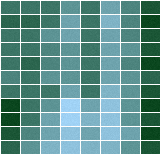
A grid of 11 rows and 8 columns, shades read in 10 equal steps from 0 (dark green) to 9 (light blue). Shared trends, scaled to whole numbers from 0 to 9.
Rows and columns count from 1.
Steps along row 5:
down up up down up down down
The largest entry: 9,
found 2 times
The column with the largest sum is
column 6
